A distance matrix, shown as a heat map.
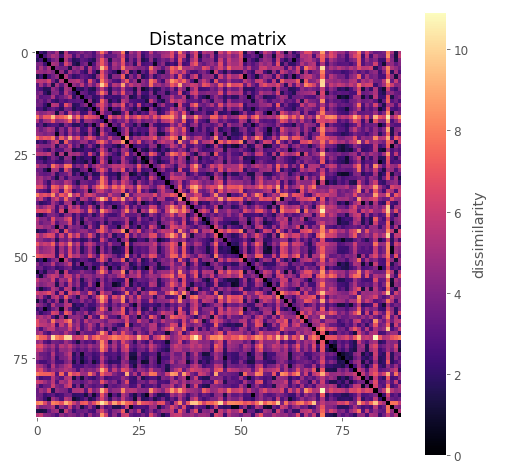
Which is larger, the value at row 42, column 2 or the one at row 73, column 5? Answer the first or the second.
the first
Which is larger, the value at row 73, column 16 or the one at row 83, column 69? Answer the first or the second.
the first
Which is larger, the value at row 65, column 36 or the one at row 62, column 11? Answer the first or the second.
the first
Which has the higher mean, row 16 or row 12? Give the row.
16
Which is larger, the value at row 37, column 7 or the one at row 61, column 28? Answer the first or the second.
the second
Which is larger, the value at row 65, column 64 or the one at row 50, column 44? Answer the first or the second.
the second
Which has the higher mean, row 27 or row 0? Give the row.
0
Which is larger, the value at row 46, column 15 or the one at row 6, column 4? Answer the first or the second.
the second
